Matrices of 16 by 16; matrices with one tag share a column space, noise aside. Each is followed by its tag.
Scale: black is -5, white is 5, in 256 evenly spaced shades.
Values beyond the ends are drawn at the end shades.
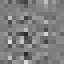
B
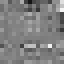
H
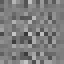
B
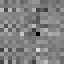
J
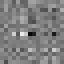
J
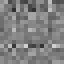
H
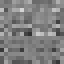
J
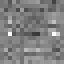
J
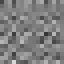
B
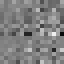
J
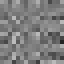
B
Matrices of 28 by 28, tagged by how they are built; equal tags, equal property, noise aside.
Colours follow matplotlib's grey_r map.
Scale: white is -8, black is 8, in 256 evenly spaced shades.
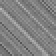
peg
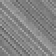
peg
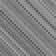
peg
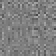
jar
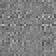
jar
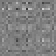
jar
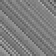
peg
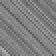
peg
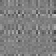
jar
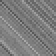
peg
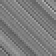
peg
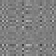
jar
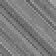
peg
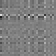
jar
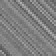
peg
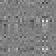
jar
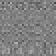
jar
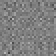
jar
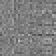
jar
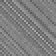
peg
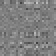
jar
